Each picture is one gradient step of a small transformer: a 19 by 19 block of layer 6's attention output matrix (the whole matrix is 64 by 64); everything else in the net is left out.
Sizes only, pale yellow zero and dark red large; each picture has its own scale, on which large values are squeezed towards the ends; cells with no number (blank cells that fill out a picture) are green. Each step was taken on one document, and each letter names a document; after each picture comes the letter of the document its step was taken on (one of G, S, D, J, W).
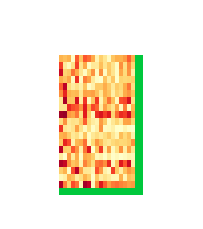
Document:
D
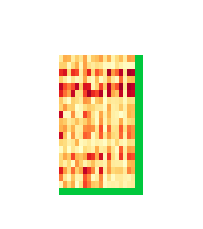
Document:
D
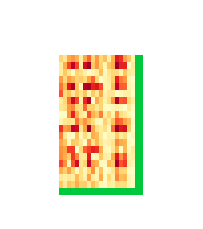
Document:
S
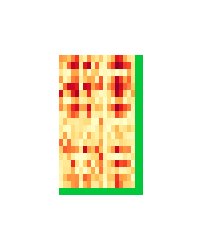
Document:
S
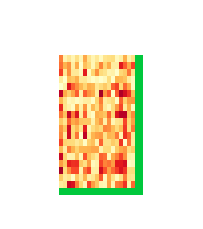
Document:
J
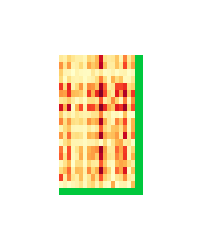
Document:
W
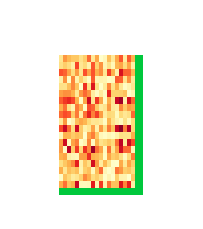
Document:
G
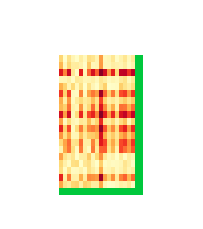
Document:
W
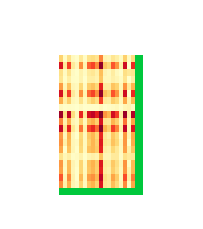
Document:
W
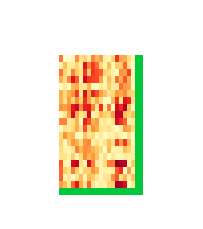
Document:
S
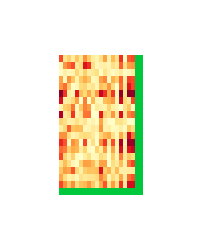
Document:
G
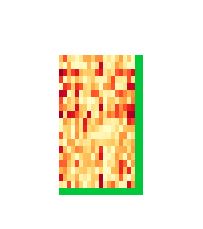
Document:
J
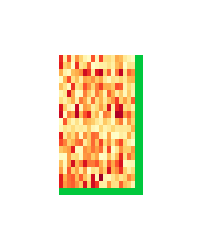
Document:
S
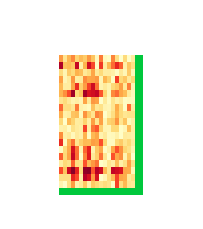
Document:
S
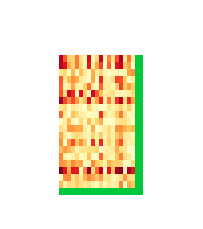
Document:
G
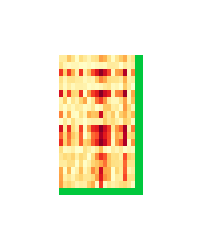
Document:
W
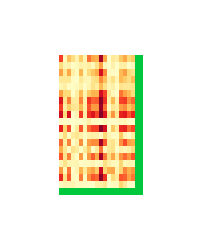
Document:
W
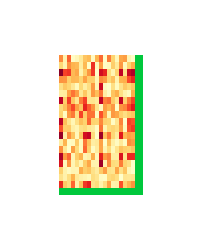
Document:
D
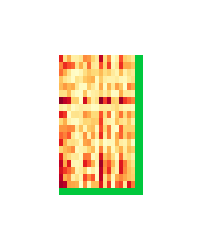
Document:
D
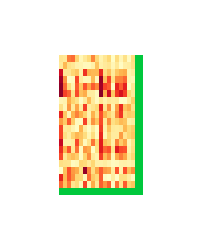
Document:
J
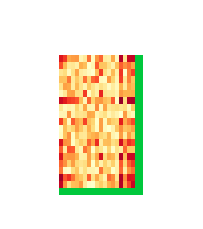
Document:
G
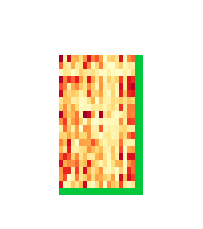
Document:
G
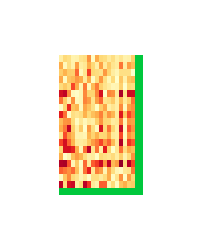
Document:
D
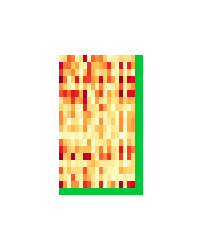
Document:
G
